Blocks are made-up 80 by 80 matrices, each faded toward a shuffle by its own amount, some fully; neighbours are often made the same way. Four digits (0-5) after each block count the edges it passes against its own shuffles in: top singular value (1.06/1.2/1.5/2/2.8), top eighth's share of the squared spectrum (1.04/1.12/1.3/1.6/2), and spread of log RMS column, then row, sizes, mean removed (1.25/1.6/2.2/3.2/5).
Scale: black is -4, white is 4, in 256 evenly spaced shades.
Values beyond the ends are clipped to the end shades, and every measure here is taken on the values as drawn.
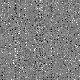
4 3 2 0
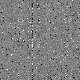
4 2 1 0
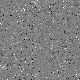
2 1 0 0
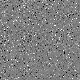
3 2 1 0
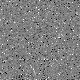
2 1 0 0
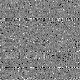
4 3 1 2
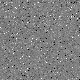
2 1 0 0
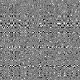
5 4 2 3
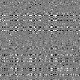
5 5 3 4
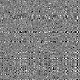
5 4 3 3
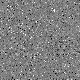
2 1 0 0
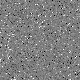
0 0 0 0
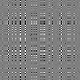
5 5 4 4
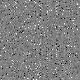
3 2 1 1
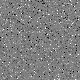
1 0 0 0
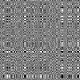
5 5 4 4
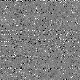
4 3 1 2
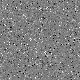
1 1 0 0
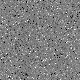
0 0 0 0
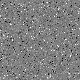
0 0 0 0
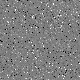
0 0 0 0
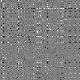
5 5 3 3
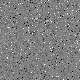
2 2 0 0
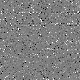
3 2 0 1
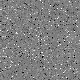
2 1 0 0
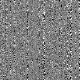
2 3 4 0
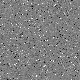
1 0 0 1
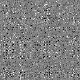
3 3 2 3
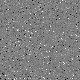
1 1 0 0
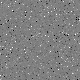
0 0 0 0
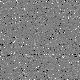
2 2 0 1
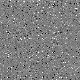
2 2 1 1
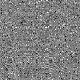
4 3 1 2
